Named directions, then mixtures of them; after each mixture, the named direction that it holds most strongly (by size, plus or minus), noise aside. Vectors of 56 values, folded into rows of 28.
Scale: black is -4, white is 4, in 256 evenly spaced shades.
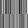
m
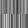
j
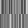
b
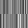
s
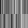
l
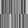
b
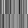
m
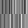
b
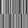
b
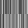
m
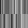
l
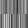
j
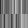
l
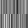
j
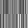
s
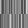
b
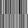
m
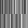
l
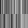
l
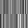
s
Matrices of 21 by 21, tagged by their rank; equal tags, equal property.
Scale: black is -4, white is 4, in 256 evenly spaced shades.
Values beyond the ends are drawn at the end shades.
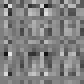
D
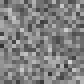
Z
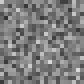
Z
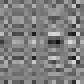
D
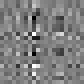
D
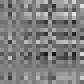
D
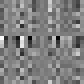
D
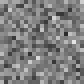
Z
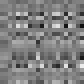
D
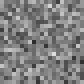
Z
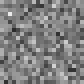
Z
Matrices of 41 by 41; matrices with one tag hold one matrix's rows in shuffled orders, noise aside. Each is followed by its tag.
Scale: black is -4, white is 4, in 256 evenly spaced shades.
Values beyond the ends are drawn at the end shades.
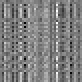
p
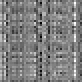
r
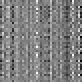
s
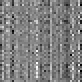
s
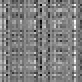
r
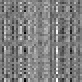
p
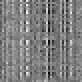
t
